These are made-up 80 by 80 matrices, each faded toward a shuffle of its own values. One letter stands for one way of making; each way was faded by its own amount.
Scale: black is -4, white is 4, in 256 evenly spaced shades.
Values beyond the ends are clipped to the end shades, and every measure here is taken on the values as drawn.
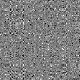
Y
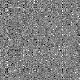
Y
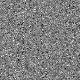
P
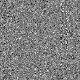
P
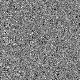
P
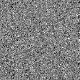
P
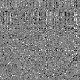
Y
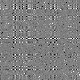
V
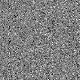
P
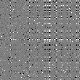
V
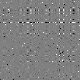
V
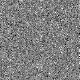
P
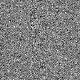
P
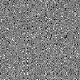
Y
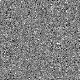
P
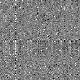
Y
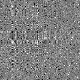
Y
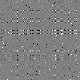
V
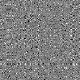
Y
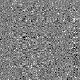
Y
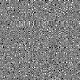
Y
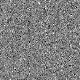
P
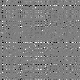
V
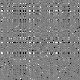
V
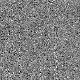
P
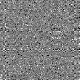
Y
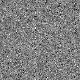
P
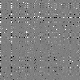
V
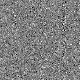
P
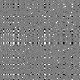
V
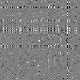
V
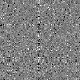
Y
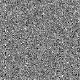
P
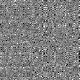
Y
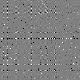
V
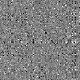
Y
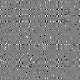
V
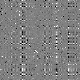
V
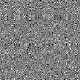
Y
